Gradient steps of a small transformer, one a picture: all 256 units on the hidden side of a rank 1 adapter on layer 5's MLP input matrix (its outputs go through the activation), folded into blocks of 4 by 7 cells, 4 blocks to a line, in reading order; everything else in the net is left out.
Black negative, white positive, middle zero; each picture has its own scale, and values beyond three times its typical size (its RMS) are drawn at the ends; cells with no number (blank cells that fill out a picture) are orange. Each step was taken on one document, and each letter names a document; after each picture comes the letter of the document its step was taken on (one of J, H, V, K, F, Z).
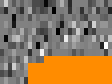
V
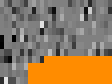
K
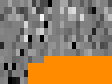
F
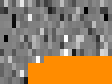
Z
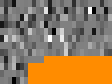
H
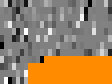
K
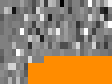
F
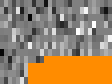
V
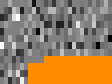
F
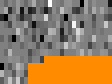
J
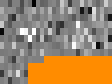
F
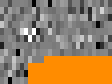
F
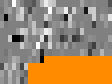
J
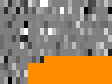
K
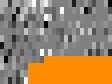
K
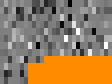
V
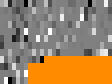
K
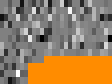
F
